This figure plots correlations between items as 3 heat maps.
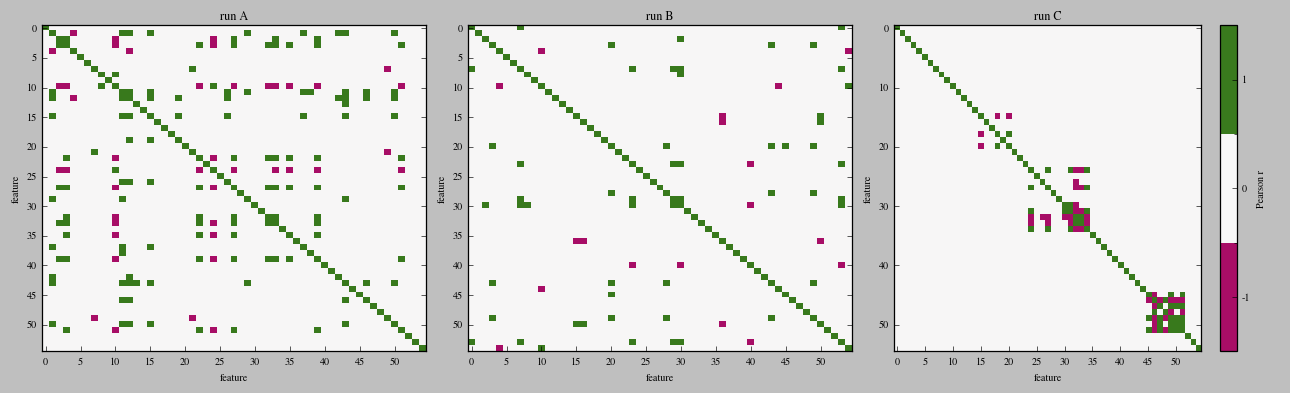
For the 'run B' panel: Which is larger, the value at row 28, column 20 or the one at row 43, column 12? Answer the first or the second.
the first
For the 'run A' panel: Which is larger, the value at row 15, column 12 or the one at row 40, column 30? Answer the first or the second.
the first
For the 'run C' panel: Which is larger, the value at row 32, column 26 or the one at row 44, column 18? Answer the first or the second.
the second
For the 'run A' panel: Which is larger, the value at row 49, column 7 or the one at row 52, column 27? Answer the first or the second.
the second
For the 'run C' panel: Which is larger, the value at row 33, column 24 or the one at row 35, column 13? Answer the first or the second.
the second
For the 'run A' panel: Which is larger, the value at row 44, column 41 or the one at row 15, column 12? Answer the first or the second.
the second
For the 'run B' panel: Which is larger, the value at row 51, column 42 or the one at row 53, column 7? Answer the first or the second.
the second
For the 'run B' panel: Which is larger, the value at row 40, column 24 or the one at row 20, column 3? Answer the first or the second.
the second
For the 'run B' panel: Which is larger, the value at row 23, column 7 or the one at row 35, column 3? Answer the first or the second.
the first
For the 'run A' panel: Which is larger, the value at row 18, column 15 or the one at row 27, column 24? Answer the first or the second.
the first
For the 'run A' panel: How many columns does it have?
55
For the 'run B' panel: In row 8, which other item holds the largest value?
30
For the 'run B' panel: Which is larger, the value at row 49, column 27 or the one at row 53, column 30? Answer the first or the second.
the second
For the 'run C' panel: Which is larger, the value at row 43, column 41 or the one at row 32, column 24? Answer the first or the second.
the first
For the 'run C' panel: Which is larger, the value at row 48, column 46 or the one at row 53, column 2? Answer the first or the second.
the first
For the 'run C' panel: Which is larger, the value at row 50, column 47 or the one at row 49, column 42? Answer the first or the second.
the first
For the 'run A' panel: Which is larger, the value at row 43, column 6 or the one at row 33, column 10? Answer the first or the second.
the first
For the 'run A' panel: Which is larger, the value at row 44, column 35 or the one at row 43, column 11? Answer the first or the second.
the second
